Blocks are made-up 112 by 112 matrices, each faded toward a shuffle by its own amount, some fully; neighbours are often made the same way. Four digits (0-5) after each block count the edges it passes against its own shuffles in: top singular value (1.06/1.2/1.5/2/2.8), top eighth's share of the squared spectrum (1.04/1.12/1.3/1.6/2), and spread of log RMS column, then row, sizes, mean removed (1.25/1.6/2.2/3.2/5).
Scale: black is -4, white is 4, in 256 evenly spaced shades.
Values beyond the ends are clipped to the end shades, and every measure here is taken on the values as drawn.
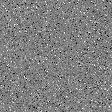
2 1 0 0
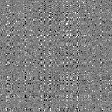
5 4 3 3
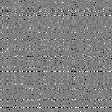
5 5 2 3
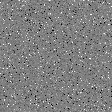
0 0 0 0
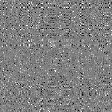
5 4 2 3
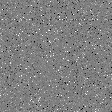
2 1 0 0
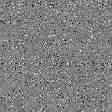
4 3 1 2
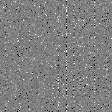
4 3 2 1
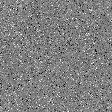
2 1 0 0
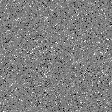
3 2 0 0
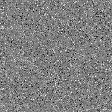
3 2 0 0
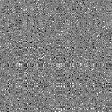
5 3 2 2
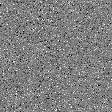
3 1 0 0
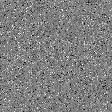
3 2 0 0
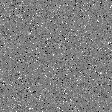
0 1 0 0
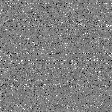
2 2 0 3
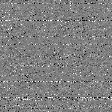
2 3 0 3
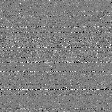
3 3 0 4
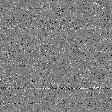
2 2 0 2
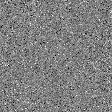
0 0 1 0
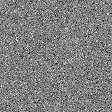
0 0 0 0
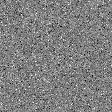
0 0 0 0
